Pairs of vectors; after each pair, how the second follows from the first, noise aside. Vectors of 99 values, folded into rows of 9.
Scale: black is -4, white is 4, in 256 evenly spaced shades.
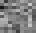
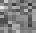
negated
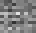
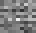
reversed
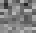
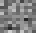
shuffled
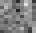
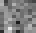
reversed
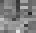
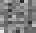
shuffled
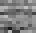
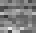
negated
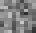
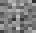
shuffled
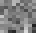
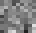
negated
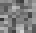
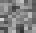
negated
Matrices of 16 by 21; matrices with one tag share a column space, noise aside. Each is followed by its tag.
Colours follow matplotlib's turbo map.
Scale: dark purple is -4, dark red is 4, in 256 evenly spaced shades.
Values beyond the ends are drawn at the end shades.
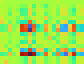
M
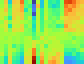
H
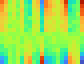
H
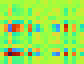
M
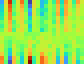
H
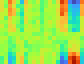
H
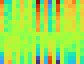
H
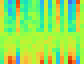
H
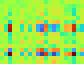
M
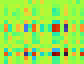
M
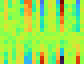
H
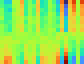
H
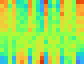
H
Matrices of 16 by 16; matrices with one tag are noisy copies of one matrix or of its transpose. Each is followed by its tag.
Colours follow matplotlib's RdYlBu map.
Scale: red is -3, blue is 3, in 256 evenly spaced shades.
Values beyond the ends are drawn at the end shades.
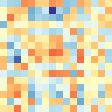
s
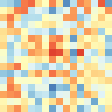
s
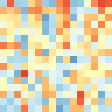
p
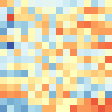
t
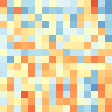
t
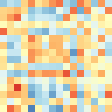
s
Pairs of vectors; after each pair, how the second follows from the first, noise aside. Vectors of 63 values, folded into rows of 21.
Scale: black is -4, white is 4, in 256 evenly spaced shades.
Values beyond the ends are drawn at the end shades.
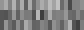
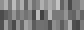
copied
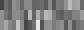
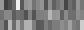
wrapped around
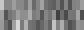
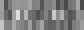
wrapped around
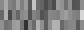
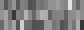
wrapped around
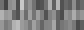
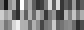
scaled up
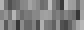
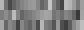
copied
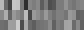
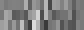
wrapped around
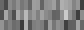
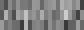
copied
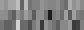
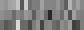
copied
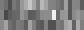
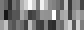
scaled up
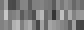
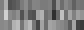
copied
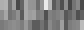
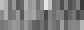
copied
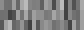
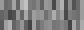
copied
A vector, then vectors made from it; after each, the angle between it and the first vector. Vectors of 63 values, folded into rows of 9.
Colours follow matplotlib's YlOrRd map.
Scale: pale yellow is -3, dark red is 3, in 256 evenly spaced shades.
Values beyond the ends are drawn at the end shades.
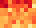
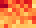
nearly parallel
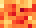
partly opposed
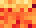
nearly opposite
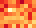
partly aligned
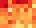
nearly parallel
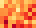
partly opposed
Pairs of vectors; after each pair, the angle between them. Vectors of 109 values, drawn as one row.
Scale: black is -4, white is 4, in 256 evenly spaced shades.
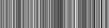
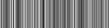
partly aligned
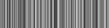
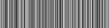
orthogonal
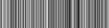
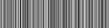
partly aligned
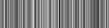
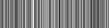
nearly parallel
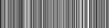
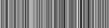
partly opposed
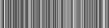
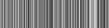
partly opposed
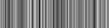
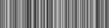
nearly opposite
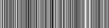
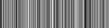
nearly opposite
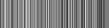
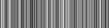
orthogonal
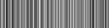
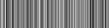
nearly parallel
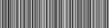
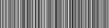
partly aligned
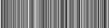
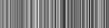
orthogonal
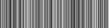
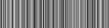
partly opposed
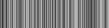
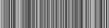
partly opposed
